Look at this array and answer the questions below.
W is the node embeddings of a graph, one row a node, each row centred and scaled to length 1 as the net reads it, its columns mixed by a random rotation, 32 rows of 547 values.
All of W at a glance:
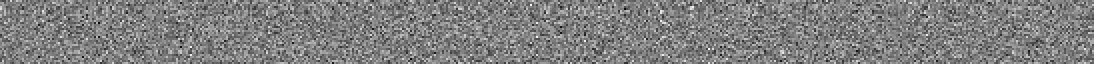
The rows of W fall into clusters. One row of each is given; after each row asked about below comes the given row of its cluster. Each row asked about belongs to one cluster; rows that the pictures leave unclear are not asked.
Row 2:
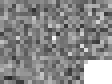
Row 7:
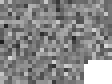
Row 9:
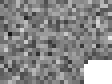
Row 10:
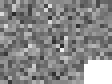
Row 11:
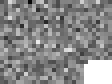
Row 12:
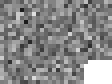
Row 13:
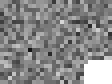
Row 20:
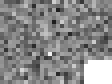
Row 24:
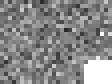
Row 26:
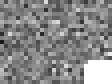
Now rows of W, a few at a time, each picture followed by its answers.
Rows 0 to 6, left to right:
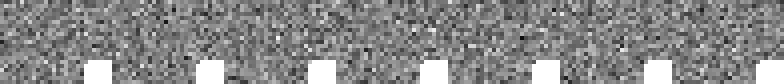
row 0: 26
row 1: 20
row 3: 13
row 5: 10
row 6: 10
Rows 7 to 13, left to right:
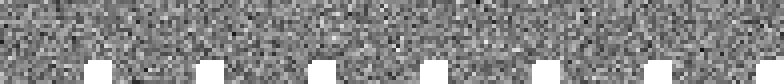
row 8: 12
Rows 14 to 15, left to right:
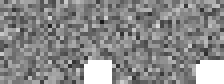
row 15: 9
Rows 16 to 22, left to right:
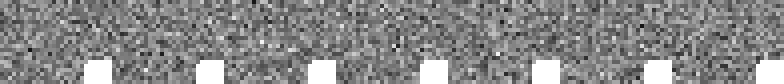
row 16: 13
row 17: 9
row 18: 11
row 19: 10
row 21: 2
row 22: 7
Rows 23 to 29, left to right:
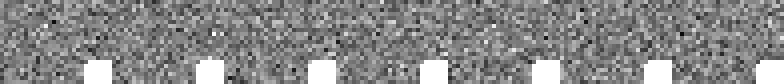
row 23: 20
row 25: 2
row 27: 11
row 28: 12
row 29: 9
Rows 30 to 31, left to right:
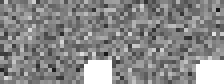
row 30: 7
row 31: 24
